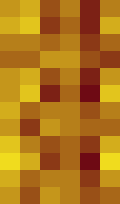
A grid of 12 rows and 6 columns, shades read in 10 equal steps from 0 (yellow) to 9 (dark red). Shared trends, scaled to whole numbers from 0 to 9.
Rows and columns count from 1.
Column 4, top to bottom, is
4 5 4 3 4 5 4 4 5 5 4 4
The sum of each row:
27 25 29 29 26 27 25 27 25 23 25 27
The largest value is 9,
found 2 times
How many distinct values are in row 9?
6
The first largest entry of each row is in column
5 5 5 6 5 5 5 2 5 5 5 2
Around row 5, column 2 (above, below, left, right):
5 1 3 6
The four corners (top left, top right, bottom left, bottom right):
3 4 3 5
